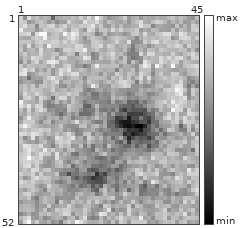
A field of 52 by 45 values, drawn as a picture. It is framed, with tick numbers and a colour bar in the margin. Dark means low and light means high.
Dips: two. Odd rows or columns: none. Stripes: none. Grain: blotchy. Ninth with the lowest average: centre.
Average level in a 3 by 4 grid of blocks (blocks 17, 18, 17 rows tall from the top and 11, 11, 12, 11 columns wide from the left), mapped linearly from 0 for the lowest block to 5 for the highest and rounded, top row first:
5 5 4 5 / 5 3 0 4 / 4 2 3 4
